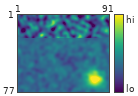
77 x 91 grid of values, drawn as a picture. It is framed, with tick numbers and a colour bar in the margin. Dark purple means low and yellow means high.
The bottom right is the ninth with the highest average. One bump rises in the bottom right. A horizontal seam about 30% of the way down splits the table, and the bottom part is calmer. The values are skewed, with a long tail toward high values.
